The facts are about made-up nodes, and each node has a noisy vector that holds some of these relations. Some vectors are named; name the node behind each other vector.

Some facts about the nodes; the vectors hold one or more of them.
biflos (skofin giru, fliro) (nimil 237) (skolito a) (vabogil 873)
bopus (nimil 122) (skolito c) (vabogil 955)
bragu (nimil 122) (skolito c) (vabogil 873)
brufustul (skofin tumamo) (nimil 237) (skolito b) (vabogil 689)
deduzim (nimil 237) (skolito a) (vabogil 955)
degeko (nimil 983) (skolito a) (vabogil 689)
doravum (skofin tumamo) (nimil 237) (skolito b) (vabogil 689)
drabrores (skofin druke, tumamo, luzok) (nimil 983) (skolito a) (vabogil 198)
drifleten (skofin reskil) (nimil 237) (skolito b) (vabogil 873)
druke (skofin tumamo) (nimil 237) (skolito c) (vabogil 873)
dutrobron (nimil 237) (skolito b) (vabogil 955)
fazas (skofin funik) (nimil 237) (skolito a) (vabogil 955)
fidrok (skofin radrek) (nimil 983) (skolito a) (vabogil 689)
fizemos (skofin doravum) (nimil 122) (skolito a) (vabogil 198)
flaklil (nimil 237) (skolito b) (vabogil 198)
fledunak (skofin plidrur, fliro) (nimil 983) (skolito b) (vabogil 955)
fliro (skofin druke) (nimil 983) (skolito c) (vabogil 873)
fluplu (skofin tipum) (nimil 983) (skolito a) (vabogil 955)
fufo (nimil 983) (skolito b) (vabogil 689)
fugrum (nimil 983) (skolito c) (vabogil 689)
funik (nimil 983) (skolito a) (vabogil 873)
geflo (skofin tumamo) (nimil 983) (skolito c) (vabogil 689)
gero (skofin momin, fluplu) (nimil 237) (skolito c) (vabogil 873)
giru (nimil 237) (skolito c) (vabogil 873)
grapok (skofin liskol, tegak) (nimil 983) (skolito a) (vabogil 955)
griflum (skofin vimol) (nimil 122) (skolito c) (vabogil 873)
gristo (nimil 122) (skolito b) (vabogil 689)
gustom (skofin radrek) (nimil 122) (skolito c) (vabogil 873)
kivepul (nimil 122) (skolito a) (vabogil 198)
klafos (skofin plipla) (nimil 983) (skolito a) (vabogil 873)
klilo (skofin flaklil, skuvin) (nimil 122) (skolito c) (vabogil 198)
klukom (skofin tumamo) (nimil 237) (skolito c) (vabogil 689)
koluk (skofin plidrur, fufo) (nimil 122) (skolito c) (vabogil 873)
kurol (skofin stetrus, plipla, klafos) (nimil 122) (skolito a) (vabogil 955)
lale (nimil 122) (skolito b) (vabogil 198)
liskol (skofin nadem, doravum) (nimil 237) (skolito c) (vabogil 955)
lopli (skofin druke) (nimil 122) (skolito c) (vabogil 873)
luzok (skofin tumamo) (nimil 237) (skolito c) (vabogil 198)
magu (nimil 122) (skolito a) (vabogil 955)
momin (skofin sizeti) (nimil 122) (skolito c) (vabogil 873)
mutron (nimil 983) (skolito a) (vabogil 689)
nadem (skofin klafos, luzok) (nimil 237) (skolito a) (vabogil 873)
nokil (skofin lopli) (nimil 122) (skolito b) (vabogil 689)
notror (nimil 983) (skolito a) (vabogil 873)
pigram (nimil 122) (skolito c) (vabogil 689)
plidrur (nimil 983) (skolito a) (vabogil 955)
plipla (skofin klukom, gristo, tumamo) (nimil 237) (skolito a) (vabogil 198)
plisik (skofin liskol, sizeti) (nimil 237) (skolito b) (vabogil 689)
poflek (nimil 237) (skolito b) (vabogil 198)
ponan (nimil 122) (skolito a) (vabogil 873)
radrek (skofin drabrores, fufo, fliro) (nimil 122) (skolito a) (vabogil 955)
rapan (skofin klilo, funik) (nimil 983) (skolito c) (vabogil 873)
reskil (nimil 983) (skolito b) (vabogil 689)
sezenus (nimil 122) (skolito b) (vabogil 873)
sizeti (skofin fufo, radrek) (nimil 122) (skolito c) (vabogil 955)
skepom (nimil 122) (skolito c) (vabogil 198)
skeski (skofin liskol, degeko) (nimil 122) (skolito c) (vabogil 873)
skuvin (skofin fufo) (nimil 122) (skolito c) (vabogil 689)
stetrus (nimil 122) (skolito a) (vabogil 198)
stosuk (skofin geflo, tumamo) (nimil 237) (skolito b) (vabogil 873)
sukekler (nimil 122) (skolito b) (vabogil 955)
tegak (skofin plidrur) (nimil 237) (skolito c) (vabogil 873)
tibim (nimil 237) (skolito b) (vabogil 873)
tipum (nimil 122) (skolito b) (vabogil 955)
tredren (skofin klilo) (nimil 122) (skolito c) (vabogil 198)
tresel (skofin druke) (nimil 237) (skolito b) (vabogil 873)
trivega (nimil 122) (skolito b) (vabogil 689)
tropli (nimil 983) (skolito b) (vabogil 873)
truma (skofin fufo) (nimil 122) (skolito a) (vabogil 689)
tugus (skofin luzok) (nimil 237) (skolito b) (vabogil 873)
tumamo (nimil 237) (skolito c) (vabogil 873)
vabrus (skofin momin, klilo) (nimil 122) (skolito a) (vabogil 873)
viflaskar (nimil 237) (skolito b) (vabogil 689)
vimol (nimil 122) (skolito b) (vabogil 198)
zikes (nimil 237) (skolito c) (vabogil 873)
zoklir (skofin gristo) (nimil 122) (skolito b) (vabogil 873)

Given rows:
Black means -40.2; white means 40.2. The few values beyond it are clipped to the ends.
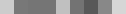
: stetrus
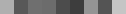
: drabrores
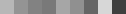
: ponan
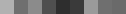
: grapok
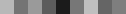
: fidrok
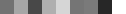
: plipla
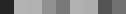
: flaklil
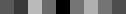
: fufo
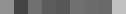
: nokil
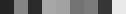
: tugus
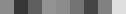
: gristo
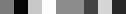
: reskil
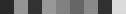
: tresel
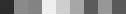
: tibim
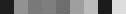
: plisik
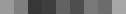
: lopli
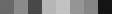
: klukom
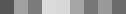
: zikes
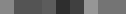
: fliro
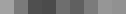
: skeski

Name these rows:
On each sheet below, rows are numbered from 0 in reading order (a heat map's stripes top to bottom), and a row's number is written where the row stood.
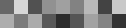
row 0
biflos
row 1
plidrur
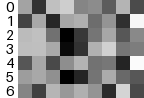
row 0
fugrum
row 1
druke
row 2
radrek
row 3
truma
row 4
liskol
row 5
sizeti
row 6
vimol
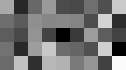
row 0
geflo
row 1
sezenus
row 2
fledunak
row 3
tropli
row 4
nadem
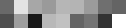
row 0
fazas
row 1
tumamo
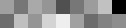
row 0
funik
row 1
deduzim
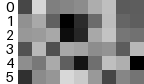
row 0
gero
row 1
gustom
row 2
skuvin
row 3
giru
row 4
rapan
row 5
dutrobron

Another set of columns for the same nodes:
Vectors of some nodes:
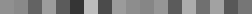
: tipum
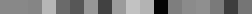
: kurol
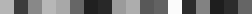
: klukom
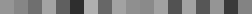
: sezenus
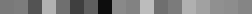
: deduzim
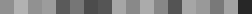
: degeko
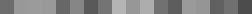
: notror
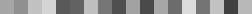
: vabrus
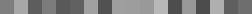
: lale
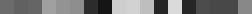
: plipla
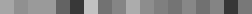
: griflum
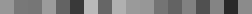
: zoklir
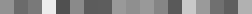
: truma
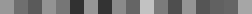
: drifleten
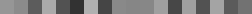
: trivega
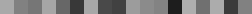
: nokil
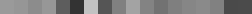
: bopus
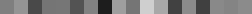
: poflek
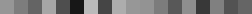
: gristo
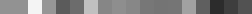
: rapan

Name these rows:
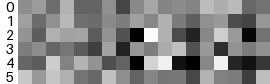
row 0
magu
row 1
koluk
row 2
lopli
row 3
flaklil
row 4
fliro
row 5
momin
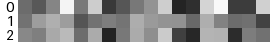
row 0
radrek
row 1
funik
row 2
fidrok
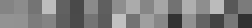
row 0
ponan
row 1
reskil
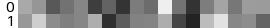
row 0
tegak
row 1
grapok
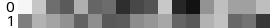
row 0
liskol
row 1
fluplu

